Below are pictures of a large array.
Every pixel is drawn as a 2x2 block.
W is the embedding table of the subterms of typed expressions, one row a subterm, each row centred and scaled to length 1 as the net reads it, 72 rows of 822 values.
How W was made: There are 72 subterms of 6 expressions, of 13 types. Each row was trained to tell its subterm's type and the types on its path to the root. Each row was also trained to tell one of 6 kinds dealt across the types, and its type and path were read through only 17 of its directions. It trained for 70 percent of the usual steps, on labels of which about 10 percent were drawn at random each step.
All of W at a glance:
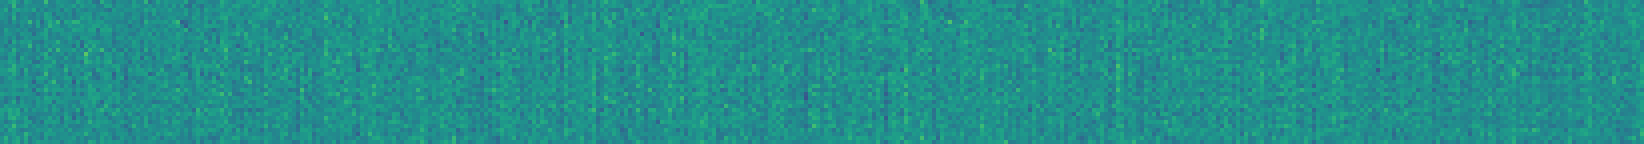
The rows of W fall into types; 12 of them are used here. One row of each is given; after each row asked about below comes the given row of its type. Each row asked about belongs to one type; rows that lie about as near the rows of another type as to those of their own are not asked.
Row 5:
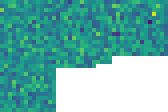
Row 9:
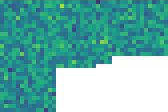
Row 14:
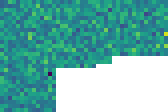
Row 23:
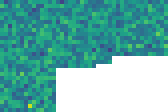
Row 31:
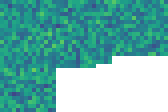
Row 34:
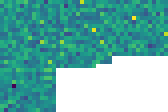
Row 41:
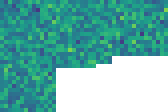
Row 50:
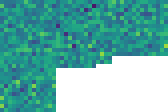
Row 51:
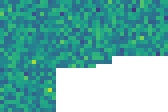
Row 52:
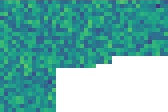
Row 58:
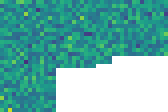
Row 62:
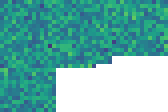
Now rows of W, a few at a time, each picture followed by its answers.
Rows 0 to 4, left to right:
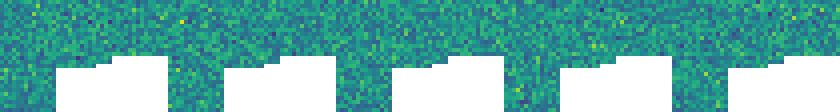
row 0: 9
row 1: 58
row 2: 62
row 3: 9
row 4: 34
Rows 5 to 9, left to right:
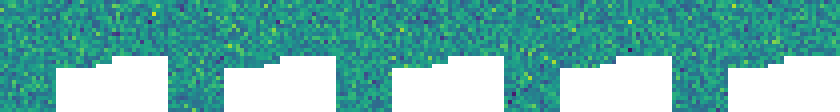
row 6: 58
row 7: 31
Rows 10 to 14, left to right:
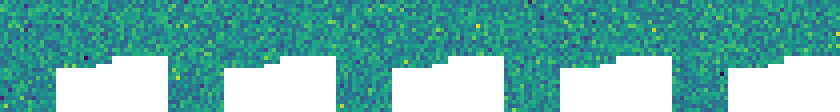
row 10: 51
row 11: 41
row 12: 41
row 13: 31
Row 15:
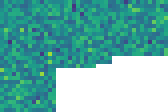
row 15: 51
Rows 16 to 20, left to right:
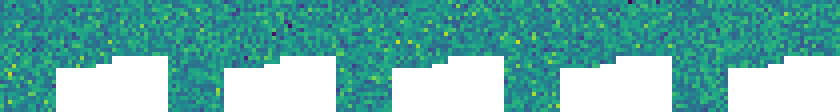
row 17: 14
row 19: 62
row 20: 9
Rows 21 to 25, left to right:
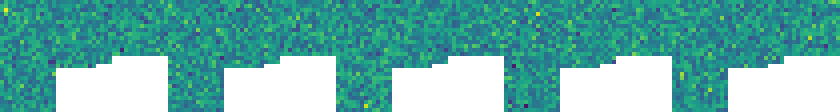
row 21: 31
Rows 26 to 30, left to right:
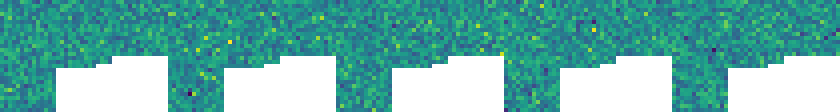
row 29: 41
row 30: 9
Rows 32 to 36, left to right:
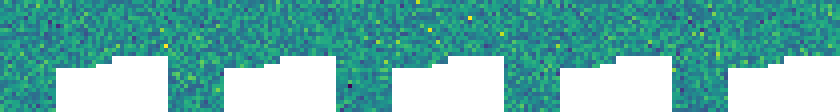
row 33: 41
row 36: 9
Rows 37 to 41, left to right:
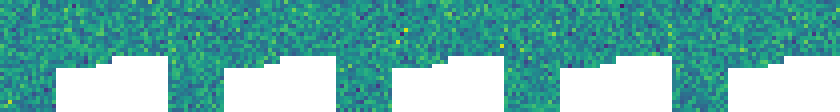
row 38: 41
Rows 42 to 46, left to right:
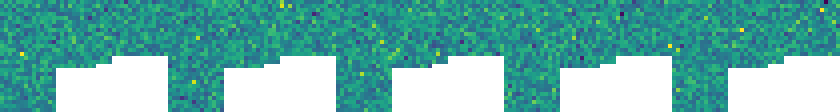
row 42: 9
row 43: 51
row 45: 14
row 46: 34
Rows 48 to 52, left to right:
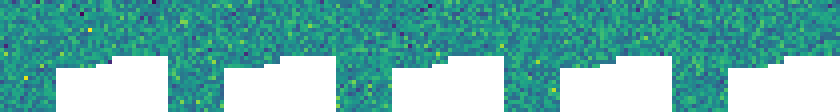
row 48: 51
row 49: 62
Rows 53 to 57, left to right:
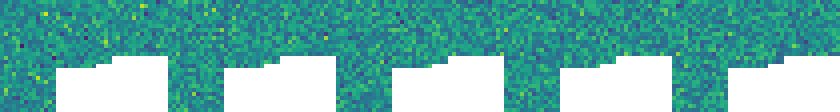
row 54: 31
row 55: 51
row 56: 34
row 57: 58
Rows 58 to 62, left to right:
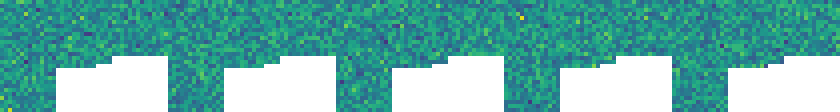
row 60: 51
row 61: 9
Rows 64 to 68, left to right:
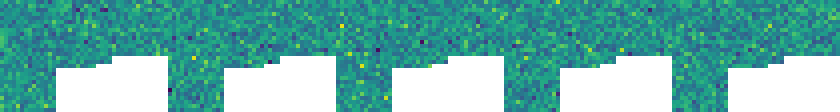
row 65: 41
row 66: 52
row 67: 41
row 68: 62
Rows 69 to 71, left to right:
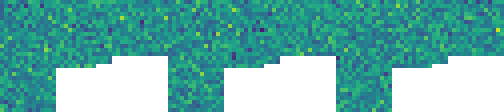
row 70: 62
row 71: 51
